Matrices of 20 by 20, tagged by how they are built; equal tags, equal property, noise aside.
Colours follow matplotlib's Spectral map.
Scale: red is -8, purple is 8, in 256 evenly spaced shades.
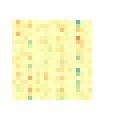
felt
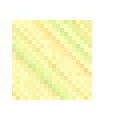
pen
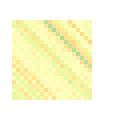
pen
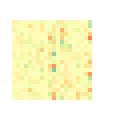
felt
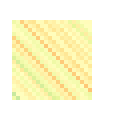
pen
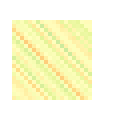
pen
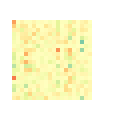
felt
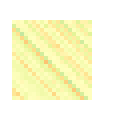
pen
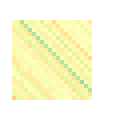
pen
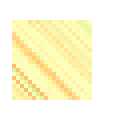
pen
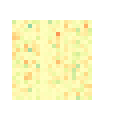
felt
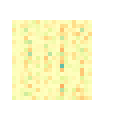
felt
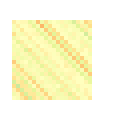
pen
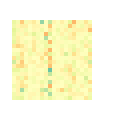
felt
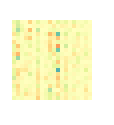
felt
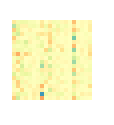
felt
